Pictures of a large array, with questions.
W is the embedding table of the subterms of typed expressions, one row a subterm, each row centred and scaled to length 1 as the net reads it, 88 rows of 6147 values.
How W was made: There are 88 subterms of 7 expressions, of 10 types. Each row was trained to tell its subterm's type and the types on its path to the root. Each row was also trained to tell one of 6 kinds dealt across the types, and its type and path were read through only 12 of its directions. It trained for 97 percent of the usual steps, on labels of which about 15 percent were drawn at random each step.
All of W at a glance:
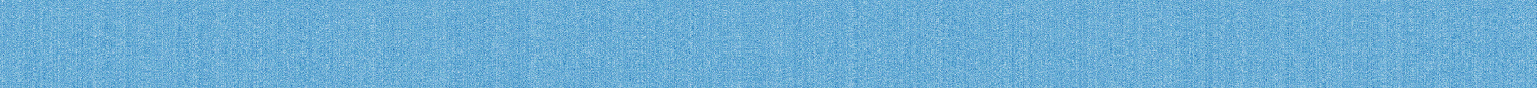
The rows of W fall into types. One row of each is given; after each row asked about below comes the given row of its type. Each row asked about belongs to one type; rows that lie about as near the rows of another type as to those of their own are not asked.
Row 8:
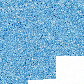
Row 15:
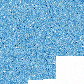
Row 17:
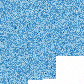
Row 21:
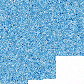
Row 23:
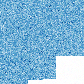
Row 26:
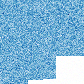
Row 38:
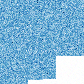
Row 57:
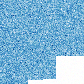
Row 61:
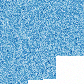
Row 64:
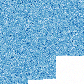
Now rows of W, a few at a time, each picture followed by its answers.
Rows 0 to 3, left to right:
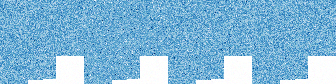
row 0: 61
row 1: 17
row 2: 26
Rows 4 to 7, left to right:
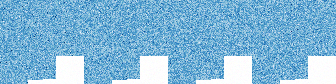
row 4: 26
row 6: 57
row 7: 38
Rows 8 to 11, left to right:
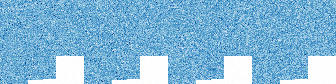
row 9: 21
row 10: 38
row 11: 57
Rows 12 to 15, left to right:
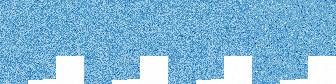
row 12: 23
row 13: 61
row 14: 61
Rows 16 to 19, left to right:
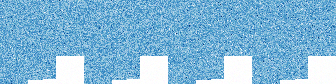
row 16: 57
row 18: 23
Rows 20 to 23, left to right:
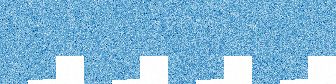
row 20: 8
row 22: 64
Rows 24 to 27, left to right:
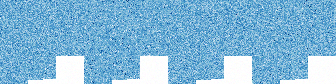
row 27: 61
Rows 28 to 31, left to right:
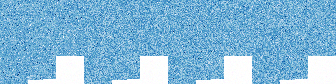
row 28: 15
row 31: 64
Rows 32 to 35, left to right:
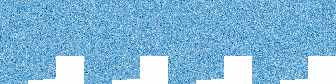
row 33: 64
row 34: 26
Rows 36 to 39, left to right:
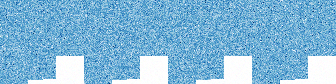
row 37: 38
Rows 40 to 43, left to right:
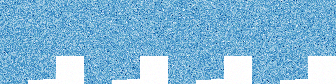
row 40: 64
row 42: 26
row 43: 8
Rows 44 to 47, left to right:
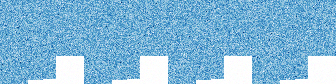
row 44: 64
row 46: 26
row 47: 8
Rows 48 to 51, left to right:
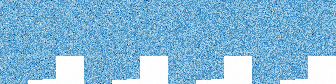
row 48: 17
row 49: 64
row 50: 8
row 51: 38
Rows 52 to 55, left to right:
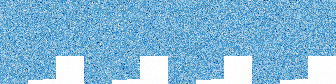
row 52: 38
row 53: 38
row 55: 26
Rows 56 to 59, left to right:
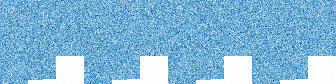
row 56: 8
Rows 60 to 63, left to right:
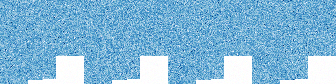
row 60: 17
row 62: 64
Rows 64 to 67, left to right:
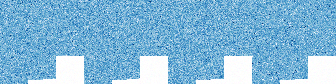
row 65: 64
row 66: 57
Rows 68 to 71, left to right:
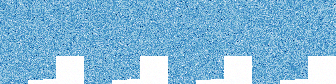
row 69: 26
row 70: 57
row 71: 38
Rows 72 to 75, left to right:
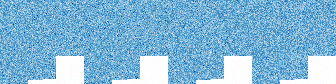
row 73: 57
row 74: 17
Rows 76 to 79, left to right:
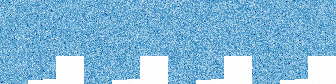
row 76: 8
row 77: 57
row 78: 61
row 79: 17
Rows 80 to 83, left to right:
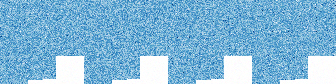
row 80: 17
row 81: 61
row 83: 57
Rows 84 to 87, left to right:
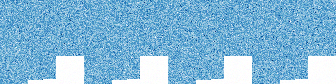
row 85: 61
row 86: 61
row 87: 26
